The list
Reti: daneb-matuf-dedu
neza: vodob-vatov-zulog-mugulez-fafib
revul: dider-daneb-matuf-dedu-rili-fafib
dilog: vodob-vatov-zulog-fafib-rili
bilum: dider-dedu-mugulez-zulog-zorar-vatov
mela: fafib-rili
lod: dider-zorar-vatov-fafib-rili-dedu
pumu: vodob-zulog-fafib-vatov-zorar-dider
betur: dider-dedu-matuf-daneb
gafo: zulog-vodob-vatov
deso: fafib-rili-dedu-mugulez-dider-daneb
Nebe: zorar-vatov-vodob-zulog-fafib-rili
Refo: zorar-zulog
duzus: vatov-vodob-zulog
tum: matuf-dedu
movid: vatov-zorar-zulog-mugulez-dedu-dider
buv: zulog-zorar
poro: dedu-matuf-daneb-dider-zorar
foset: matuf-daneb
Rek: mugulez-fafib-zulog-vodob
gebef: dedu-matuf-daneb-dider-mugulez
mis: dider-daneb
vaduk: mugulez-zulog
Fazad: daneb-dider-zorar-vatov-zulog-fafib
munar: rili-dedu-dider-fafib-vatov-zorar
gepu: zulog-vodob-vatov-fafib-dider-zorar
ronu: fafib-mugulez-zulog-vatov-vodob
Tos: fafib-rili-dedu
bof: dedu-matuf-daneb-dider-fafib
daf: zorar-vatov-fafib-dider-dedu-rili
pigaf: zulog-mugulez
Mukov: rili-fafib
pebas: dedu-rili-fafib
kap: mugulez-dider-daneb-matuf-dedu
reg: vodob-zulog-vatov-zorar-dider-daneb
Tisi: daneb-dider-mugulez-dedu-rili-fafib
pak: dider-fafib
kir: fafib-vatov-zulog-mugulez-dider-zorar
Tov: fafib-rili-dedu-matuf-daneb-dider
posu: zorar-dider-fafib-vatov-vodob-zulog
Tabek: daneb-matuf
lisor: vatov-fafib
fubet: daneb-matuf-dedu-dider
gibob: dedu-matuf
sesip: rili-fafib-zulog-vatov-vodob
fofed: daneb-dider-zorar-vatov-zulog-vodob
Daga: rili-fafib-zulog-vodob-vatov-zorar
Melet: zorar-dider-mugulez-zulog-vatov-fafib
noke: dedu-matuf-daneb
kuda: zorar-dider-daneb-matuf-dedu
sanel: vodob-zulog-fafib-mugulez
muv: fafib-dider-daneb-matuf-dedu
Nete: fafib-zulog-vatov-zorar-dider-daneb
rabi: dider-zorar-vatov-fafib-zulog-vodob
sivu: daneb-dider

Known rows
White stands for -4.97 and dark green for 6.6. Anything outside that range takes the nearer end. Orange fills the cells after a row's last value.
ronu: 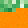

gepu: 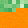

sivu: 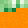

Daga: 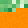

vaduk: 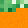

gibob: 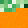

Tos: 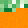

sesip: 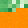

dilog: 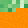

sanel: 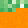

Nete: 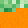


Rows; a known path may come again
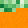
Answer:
lisor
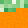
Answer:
kuda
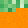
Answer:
neza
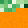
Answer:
gibob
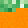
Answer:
ronu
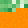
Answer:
Daga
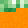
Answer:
Tisi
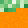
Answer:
bof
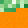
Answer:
gebef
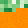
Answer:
munar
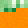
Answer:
sivu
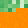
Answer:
dilog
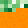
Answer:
pebas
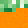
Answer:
deso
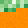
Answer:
betur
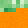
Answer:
Fazad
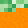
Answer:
Refo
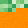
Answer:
buv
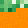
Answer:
vaduk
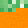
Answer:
sanel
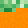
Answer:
kir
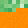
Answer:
gepu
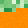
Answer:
daf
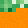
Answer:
pigaf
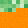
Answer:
Nebe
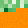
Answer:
muv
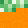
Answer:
foset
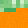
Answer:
fofed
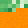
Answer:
sesip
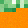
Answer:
kap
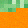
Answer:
reg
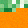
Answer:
Mukov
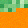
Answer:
duzus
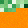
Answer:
tum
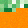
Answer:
Tos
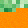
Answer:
Nete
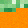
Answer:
bilum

